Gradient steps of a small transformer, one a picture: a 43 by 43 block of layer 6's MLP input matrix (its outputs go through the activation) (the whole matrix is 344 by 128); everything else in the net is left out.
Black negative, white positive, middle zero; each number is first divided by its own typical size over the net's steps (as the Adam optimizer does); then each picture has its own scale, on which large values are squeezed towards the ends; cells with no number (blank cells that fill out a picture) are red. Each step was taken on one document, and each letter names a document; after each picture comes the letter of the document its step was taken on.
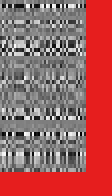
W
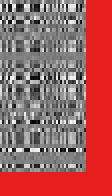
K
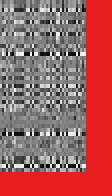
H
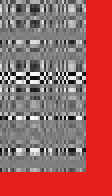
K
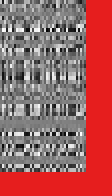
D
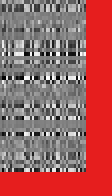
W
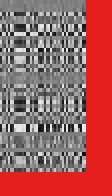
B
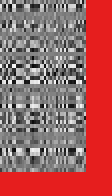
K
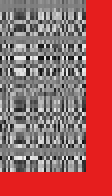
B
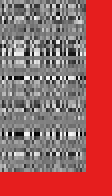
W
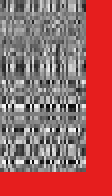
H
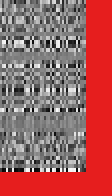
H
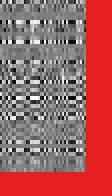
K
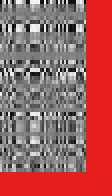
K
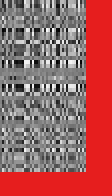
W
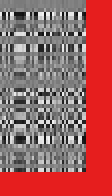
B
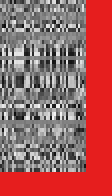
D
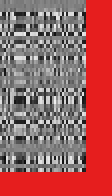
B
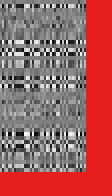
W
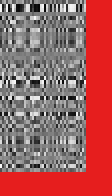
K
